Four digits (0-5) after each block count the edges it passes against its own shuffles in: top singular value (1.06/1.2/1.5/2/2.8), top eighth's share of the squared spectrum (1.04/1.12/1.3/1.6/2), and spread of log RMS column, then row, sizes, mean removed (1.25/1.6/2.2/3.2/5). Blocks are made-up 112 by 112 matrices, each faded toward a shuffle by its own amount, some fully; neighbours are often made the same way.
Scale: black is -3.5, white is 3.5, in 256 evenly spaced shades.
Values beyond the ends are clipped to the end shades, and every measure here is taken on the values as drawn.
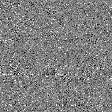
3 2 1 2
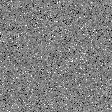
0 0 0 0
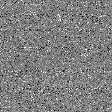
3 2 0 2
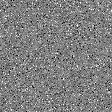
2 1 0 1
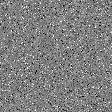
0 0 0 0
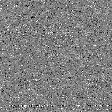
3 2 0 2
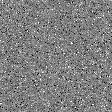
1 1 0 0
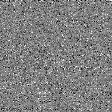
3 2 0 2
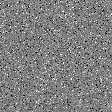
0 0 0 0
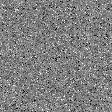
2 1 0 1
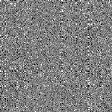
4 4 3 2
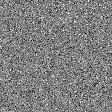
0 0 0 0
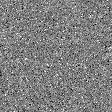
0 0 0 0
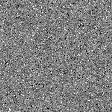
0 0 0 0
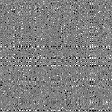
5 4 3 3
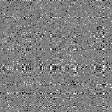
5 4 2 3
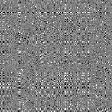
5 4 3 3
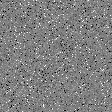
1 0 0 0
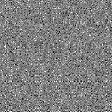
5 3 2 2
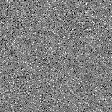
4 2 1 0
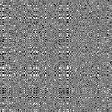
5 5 4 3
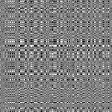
5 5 4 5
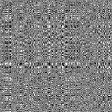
5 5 4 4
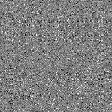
4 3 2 2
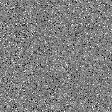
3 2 0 1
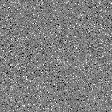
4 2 0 1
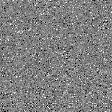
4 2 1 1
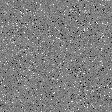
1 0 0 0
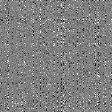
2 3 4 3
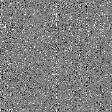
2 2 3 2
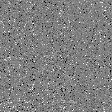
1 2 2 1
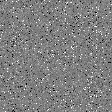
1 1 1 0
